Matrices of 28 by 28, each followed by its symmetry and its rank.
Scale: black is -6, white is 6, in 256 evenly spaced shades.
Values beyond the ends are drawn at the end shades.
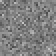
symmetric, full rank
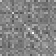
symmetric, rank five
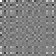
symmetric, rank two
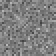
symmetric, full rank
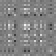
symmetric, rank two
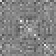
symmetric, rank five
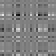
neither, rank one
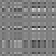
neither, rank one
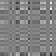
neither, rank one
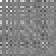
symmetric, rank three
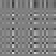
neither, rank one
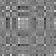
symmetric, rank two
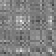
symmetric, rank three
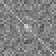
symmetric, rank five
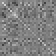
symmetric, rank five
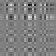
neither, rank one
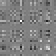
symmetric, rank two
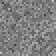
symmetric, full rank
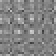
symmetric, rank three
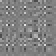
symmetric, rank three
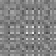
symmetric, rank two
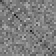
symmetric, full rank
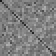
symmetric, full rank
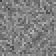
symmetric, full rank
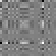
symmetric, rank two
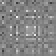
symmetric, rank three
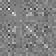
symmetric, rank five
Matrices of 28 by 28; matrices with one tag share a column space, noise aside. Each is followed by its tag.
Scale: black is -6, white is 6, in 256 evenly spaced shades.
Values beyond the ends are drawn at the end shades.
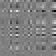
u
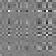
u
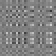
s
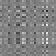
s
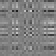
u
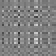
s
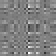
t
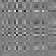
u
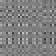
s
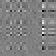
u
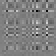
u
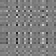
s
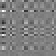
u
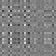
s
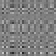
t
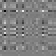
u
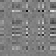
u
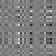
s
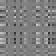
s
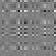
u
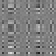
t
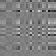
u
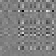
u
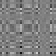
t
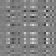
s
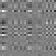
u
